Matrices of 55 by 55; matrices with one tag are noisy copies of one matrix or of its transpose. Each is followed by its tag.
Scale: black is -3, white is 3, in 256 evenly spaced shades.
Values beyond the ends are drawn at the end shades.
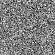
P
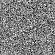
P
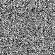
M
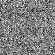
M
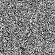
P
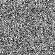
M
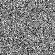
M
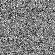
M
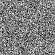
P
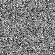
M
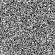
P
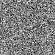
P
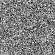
P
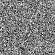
P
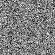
M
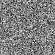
P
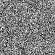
P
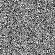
M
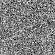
P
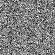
M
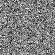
M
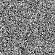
P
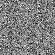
M
